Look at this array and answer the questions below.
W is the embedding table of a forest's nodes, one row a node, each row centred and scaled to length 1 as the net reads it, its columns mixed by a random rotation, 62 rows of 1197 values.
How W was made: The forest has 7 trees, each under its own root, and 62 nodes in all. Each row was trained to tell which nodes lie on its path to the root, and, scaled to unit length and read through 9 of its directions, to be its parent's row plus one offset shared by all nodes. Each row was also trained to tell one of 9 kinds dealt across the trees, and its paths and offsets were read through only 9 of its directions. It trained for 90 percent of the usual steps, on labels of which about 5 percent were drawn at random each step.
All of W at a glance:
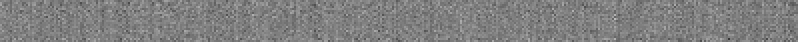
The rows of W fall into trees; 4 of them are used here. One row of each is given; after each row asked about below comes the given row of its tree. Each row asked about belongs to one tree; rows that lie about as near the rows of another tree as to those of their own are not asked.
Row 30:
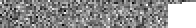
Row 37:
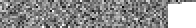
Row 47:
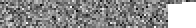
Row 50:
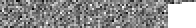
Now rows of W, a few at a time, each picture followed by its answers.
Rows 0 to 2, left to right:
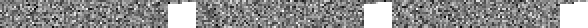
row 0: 47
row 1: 47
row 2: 30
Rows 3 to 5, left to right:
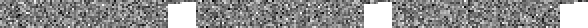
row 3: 47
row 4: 50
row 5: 47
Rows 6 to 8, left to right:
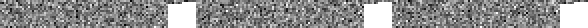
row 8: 50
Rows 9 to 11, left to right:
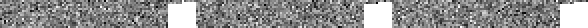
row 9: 37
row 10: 30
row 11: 37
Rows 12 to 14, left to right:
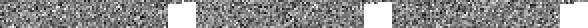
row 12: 37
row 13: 37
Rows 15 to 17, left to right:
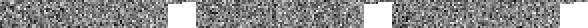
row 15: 30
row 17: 30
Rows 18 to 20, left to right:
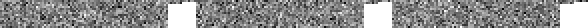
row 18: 30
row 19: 30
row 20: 37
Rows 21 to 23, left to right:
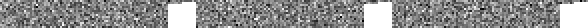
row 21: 37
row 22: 47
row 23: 47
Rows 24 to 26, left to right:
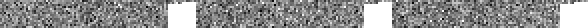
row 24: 37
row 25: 30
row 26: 30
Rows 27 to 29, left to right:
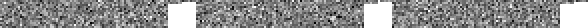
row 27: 50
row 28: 37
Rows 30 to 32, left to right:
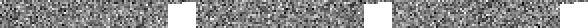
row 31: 47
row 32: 47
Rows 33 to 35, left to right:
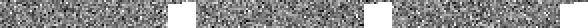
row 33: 30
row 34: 37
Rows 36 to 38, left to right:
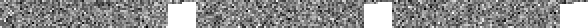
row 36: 30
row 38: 50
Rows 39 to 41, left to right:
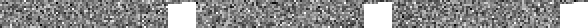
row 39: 47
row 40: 37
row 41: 50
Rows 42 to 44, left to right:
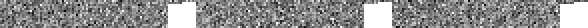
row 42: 30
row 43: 37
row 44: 50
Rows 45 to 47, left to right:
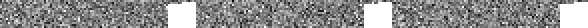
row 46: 37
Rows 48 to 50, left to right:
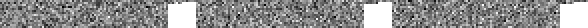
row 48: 37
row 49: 30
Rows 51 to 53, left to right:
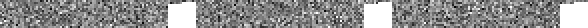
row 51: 50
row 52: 30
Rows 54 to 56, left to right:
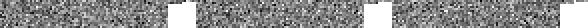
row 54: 30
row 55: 30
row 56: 37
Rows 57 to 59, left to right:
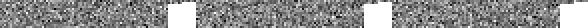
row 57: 47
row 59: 47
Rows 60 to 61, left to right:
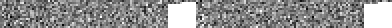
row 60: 50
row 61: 37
